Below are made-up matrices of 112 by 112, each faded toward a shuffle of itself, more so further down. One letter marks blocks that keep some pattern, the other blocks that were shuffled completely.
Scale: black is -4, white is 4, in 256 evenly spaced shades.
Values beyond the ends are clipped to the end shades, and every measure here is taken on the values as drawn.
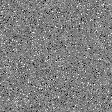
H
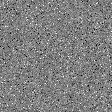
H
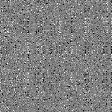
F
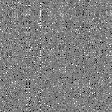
F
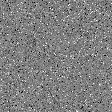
H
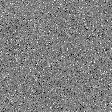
H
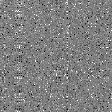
F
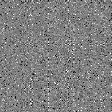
F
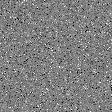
H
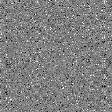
F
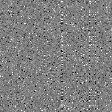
F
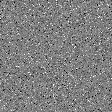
H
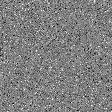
H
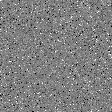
H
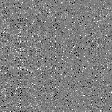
F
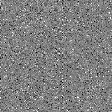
F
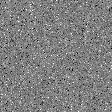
H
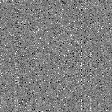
F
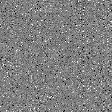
F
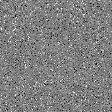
F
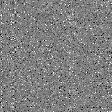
F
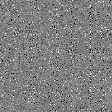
F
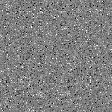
F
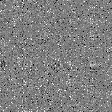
F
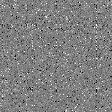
F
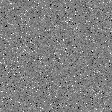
H
